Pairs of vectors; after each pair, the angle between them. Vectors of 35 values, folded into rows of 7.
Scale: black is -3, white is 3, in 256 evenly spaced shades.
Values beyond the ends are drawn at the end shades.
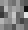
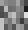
nearly parallel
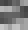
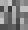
partly opposed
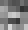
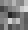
nearly opposite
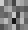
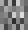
partly aligned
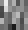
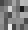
orthogonal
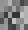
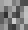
nearly parallel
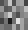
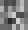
partly aligned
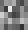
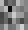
nearly opposite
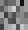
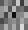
partly aligned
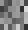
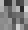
partly aligned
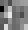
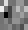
partly opposed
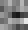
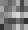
nearly opposite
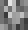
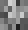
nearly parallel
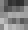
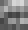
nearly opposite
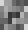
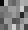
partly opposed
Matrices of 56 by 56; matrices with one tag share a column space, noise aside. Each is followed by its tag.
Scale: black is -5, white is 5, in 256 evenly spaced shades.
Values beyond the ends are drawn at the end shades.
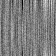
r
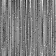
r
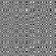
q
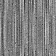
r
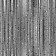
r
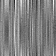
r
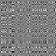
q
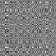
q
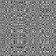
q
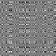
q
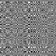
q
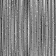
r
